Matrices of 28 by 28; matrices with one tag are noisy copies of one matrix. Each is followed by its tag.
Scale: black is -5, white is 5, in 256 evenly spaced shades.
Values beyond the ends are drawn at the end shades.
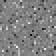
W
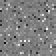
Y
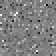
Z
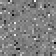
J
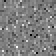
W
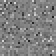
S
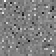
S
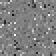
J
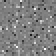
W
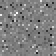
Z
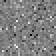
W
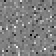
W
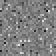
Y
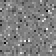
Y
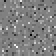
W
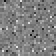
W
